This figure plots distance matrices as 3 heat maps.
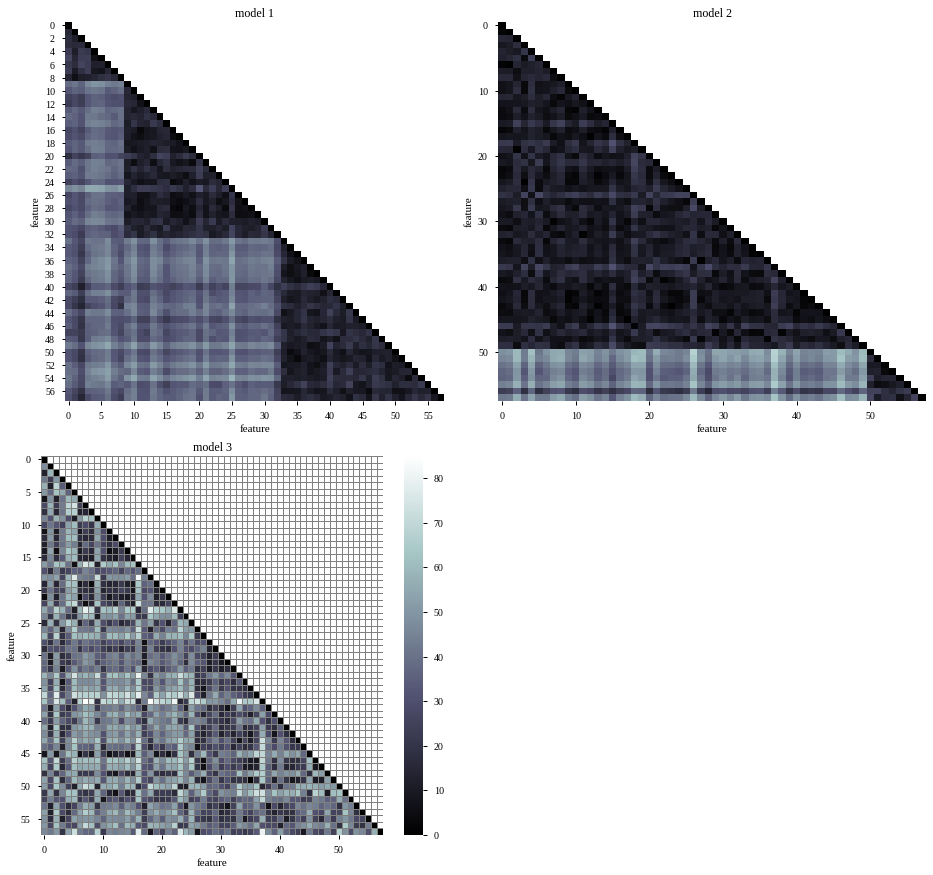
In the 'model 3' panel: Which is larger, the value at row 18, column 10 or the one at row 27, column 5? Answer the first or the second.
the second
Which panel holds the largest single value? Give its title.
model 3
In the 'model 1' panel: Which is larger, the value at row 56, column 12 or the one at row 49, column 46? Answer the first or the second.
the first
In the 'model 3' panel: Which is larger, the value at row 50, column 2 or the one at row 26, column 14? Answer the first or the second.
the first
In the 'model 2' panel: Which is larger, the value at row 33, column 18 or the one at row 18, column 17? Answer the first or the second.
the first
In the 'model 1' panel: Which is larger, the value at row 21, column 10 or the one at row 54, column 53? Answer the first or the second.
the second
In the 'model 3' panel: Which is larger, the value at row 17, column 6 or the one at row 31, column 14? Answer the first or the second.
the second
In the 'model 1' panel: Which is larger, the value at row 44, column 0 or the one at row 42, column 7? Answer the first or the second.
the first
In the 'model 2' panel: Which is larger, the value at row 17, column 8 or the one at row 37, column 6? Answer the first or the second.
the second
